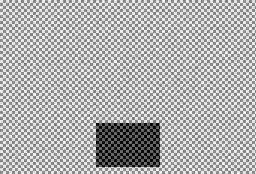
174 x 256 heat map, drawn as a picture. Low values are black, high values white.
Average level on the scale: 70%. Odd patch: lower, in the bottom middle. Ninth with the lowest average: bottom middle.
